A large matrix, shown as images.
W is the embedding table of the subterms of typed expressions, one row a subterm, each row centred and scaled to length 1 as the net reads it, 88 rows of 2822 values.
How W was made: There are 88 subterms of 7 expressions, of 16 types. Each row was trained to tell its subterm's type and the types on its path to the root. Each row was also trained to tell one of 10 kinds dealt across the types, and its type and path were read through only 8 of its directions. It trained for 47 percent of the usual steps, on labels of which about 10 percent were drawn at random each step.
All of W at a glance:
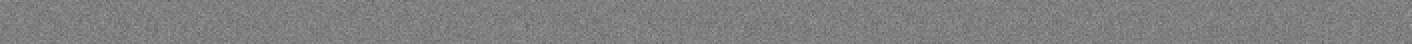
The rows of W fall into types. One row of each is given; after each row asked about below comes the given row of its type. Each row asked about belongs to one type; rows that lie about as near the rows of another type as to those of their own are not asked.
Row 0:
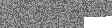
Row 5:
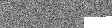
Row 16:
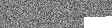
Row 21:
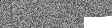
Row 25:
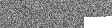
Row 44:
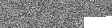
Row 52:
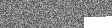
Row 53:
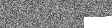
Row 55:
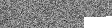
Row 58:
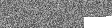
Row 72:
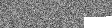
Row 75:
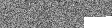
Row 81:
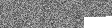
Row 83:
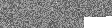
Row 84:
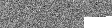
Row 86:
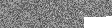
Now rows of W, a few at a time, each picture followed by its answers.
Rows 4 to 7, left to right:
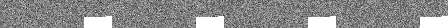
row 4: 55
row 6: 58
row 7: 84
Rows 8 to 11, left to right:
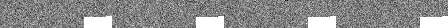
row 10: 72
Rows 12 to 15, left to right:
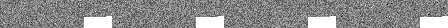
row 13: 58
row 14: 75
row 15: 83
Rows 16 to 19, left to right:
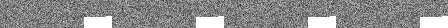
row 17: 0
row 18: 21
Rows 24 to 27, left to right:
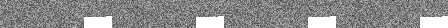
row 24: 72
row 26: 75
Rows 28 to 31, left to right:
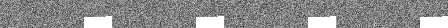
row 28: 25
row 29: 16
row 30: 16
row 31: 25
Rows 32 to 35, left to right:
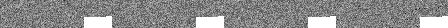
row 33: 21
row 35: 5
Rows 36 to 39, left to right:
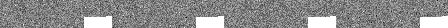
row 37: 44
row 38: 86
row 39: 21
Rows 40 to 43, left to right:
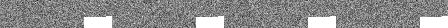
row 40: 44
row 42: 5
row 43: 84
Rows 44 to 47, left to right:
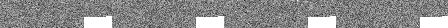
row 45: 0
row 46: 25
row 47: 72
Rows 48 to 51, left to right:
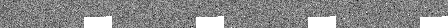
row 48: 21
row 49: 53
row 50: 72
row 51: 86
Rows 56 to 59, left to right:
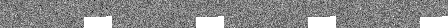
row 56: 5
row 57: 53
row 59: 21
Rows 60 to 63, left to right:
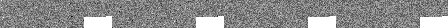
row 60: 0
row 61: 5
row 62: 53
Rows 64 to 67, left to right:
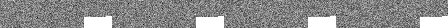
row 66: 58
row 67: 44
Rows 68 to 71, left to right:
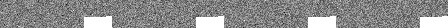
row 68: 5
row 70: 16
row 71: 16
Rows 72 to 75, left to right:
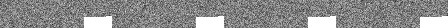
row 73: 55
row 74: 0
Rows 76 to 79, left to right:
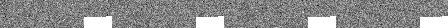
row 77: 72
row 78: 44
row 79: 86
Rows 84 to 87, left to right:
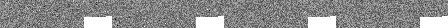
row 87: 0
